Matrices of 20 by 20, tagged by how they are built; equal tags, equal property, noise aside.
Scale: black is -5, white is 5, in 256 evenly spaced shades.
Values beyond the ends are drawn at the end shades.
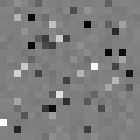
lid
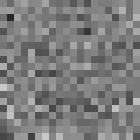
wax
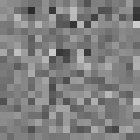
wax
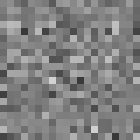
wax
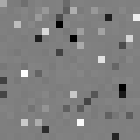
lid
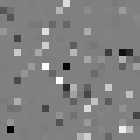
lid
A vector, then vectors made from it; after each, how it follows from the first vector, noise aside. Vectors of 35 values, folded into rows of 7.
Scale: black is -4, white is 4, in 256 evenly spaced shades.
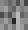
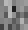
reversed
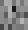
reversed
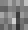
negated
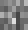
negated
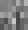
negated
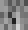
copied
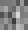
copied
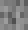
shrunk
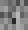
copied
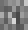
negated
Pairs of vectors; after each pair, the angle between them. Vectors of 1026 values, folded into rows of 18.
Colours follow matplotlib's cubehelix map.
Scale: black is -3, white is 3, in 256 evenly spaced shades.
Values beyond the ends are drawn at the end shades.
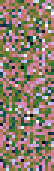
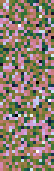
partly opposed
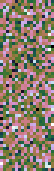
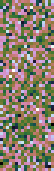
nearly opposite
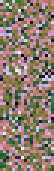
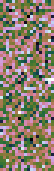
partly aligned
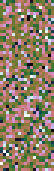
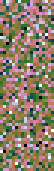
partly opposed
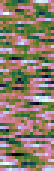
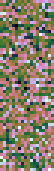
partly aligned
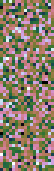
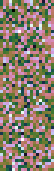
partly aligned
